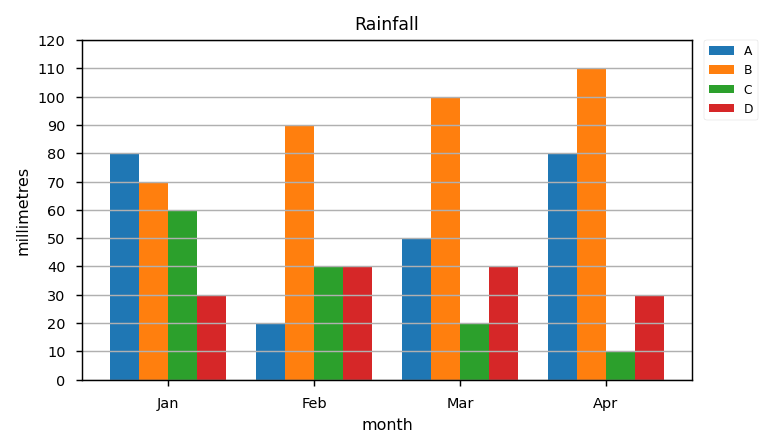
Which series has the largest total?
B
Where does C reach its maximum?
Jan
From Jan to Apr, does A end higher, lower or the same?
the same
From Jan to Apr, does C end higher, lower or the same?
lower
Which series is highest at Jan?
A
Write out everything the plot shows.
Title: Rainfall
x-axis: month, ticks Jan Feb Mar Apr
y-axis: millimetres, ticks 0 10 20 30 40 50 60 70 80 90 100 110 120
Legend: A, B, C, D
Values:
A: 80 20 50 80
B: 70 90 100 110
C: 60 40 20 10
D: 30 40 40 30
